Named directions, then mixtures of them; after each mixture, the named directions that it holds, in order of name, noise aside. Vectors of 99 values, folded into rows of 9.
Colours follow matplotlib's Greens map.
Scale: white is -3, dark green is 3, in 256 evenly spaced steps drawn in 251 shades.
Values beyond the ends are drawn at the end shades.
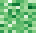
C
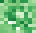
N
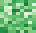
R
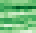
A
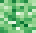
N, R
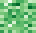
C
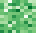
C, R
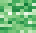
A, R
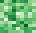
N, R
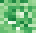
N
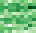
A, C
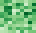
R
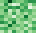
C
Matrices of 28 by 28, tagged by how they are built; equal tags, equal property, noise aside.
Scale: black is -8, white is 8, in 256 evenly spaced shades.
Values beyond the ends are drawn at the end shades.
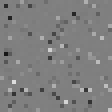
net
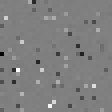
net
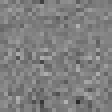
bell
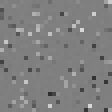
net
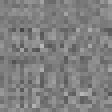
bell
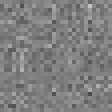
bell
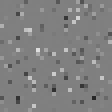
net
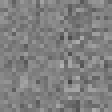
bell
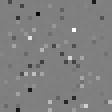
net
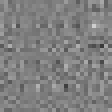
bell
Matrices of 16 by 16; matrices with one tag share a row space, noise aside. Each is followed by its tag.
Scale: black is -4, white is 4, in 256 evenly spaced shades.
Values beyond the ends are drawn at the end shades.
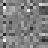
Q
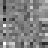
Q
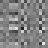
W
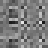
W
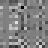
W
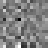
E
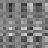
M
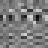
M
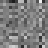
W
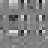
W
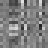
W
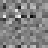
E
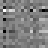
Q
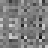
W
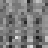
M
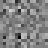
E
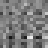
M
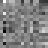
Q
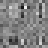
W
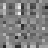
E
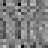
E
